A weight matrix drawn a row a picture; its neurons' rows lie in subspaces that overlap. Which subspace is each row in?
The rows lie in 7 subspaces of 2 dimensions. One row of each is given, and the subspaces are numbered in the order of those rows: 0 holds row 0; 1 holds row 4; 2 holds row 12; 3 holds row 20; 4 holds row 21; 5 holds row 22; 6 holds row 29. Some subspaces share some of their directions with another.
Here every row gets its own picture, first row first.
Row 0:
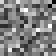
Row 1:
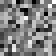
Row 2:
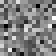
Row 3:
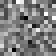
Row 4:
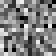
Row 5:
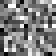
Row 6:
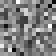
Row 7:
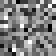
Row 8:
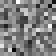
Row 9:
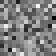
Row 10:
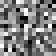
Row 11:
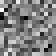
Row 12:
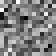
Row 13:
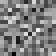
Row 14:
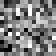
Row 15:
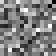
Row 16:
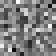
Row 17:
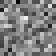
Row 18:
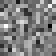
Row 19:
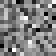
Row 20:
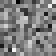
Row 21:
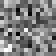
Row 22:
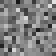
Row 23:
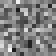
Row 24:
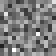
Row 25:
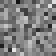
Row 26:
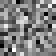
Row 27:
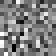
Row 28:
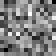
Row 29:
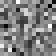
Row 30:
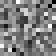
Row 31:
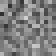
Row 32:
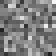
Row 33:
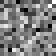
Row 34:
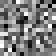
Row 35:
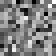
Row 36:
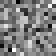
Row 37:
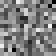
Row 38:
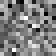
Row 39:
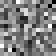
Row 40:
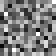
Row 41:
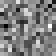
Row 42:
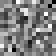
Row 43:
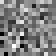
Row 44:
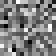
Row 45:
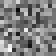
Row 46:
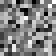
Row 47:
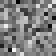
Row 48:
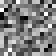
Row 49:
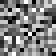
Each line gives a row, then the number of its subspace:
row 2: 3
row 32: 1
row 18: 6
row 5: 1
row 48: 2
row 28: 4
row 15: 0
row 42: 3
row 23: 4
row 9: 3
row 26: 0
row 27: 0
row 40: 2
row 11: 2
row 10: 1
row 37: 1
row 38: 6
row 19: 6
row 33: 0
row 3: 6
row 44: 5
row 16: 4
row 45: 4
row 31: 6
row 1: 3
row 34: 0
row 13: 5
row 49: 5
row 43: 0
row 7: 5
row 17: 2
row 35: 3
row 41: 6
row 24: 2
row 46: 3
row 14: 4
